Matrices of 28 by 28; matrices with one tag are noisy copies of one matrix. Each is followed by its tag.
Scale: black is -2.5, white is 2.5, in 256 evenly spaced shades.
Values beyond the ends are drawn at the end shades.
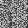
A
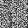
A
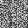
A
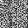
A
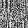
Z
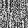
Z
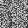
A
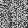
A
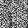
A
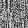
Z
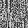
Z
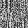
Z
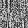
Z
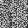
A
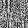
Z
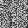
A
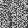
A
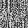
Z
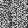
A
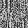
Z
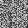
A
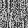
Z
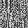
Z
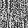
Z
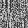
Z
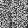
A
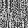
Z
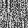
Z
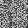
A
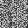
A
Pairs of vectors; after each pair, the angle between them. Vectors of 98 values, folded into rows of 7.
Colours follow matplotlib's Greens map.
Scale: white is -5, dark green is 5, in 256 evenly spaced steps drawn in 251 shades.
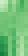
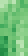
nearly parallel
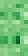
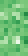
nearly opposite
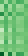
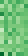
nearly parallel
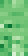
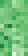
nearly parallel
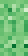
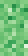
nearly opposite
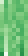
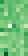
partly opposed
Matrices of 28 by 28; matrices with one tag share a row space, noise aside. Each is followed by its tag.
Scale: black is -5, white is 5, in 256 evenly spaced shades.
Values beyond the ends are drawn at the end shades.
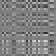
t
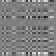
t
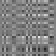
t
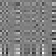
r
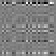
t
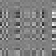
r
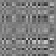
t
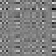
r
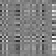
r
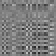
t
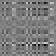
t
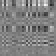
t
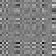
r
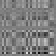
t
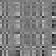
r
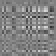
t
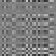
t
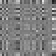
r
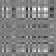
t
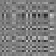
t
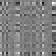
r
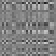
t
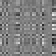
r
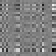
r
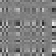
r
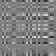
t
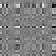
r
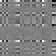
r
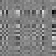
r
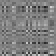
t
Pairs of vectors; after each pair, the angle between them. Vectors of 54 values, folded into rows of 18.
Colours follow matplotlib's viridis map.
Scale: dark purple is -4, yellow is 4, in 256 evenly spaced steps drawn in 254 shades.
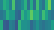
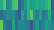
partly aligned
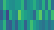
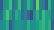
orthogonal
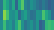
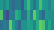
partly opposed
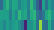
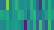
nearly parallel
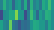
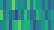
nearly opposite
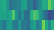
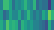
partly opposed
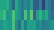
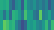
partly aligned
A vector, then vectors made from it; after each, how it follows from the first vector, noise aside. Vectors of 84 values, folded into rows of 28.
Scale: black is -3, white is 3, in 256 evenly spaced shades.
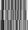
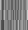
shrunk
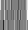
partly zeroed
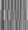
shrunk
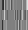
partly zeroed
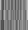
shrunk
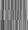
shrunk
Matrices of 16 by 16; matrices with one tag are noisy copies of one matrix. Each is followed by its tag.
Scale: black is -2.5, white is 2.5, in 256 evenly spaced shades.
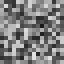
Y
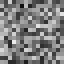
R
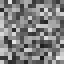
R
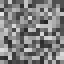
R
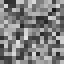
Y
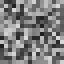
Y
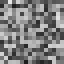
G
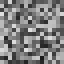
R
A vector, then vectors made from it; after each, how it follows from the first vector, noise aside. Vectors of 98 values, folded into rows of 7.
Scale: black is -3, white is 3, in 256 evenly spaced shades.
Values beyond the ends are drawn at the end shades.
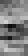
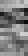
wrapped around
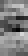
reversed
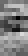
reversed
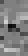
partly zeroed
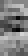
reversed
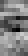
reversed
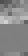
partly zeroed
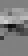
partly zeroed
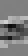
partly zeroed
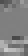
partly zeroed
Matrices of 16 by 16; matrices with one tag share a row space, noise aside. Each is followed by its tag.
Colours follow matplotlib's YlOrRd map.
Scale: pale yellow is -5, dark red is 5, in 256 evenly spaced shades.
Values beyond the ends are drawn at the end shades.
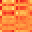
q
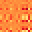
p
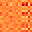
p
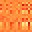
p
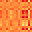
p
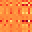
p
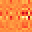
p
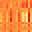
p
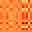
p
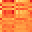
q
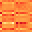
q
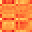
q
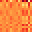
p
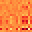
p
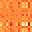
p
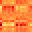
q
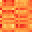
q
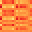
q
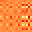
p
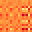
p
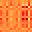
p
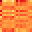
q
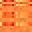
q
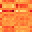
q
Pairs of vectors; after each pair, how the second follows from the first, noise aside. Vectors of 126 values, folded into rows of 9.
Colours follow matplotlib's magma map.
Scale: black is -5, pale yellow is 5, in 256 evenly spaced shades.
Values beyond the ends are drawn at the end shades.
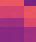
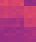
shrunk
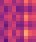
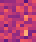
sign-scrambled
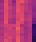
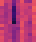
wrapped around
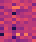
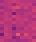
shrunk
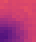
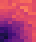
scaled up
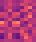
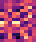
scaled up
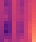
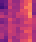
wrapped around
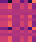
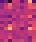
sign-scrambled
